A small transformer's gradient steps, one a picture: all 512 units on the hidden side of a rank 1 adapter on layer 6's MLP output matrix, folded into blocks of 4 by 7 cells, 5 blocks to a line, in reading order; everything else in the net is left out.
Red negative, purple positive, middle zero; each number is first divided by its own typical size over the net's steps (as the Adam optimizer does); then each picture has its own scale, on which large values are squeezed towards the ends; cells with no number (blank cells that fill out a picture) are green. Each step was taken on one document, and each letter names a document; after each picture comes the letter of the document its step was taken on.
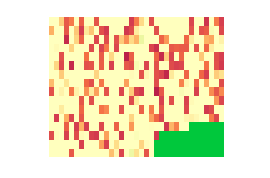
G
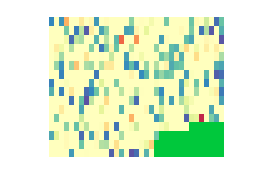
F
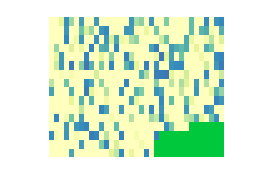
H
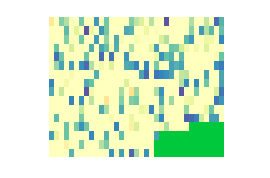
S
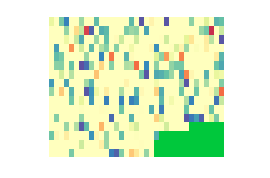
S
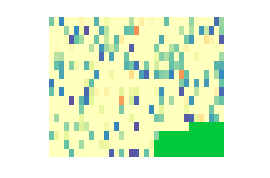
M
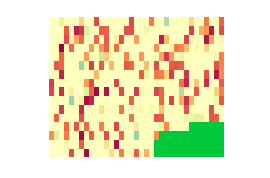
F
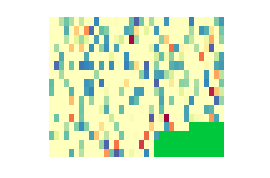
H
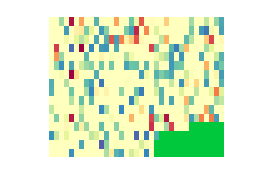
H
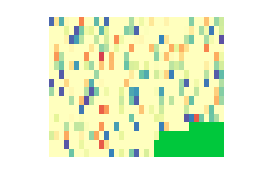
M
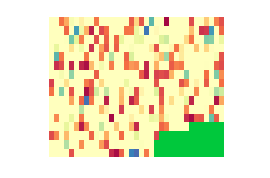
S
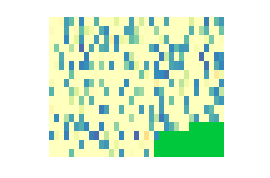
H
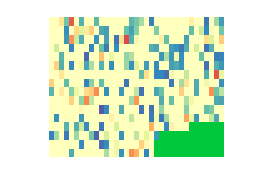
G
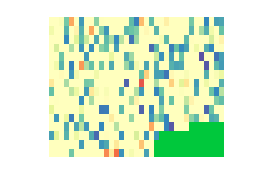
H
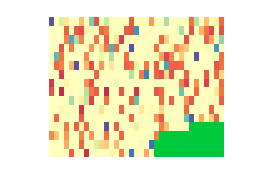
F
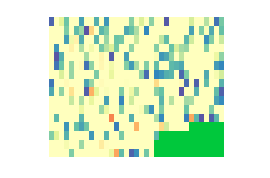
S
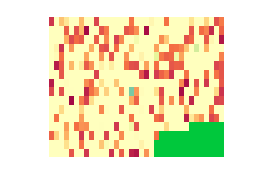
F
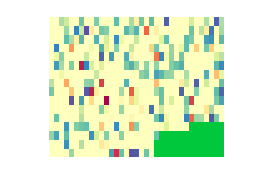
S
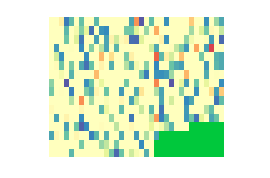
H
